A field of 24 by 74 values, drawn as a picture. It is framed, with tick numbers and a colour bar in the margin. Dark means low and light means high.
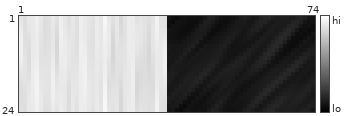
It is made of 1 by 2 panels. Panel 1,1: very high, streaked downward, faint in contrast. Panel 1,2: very low, slanting up to the right, faint in contrast.
